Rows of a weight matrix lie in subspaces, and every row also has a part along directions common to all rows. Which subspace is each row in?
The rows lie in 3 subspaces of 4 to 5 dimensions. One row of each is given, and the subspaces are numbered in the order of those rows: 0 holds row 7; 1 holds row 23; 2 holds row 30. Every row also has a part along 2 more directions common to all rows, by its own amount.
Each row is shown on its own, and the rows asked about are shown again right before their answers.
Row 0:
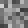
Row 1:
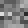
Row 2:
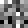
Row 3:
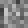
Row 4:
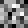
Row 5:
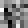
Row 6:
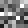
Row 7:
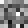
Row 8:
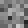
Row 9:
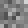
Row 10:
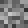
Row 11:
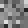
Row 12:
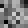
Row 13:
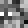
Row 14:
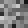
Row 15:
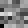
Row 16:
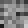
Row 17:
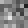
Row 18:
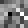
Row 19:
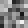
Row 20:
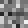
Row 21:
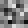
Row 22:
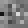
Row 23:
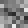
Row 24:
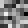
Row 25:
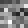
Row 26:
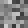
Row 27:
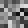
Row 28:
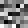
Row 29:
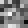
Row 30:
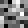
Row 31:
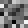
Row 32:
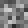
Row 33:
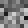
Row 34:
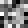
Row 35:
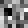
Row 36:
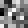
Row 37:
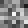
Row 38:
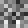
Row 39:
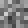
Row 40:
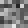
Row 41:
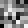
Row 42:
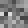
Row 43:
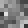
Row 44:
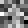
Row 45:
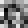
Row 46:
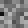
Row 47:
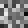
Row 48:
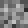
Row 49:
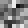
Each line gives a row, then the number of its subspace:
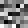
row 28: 2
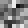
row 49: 1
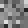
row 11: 1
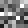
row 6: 0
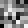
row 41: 0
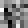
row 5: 0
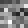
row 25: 0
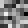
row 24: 1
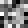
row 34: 1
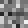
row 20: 1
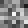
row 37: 1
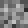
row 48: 1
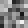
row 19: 2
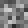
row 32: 1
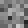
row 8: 2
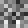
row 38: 0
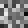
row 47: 1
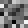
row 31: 1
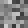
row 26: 2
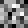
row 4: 2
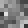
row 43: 1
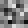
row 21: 1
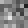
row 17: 2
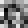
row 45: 0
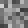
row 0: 0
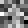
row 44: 2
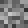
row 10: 1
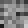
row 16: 0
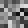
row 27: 0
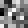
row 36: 2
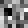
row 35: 1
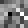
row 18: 2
